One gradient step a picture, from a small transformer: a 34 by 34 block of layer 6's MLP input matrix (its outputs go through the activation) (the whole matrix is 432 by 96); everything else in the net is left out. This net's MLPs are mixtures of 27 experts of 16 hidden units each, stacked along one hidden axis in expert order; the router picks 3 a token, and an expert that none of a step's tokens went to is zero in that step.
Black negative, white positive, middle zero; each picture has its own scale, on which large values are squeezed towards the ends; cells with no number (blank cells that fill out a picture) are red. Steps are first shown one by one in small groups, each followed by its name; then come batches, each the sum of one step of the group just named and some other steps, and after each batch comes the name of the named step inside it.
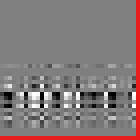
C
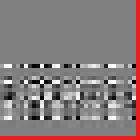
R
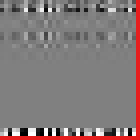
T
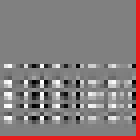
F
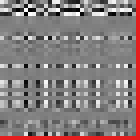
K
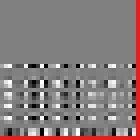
F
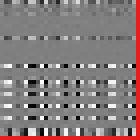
T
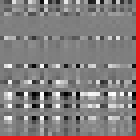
F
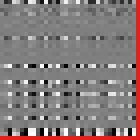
T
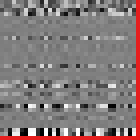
T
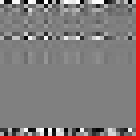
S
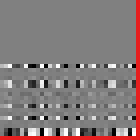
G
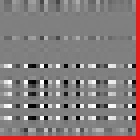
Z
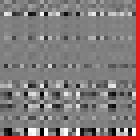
G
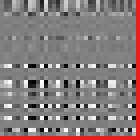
Z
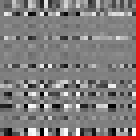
G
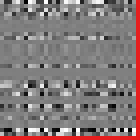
S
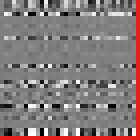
G
